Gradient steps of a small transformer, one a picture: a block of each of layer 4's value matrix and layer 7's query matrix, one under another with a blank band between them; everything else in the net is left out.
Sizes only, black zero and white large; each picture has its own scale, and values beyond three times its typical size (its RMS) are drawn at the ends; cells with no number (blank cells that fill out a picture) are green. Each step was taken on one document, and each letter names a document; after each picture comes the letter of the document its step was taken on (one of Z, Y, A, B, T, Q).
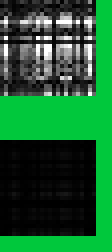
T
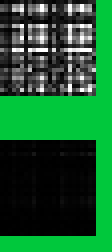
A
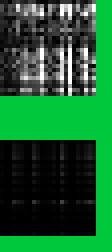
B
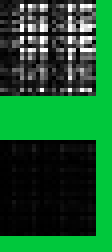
A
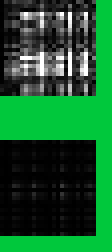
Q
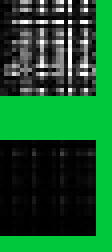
B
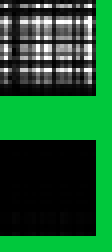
T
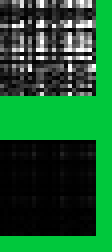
A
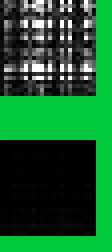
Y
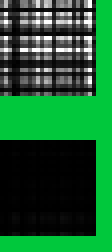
T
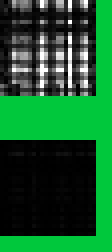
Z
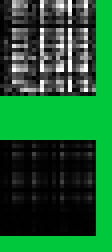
Z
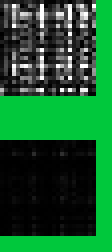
B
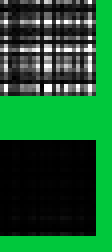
T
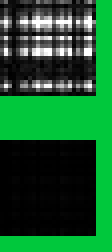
Y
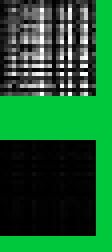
Z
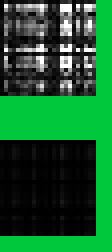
Q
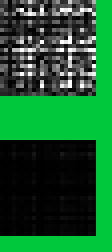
A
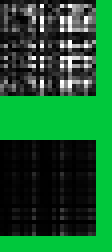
Q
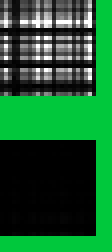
T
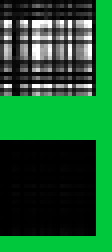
Y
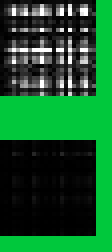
B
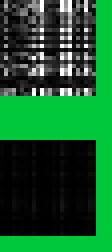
Q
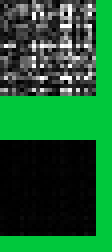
Q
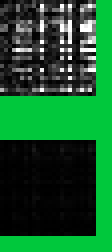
A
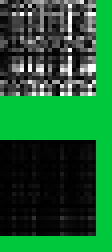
A
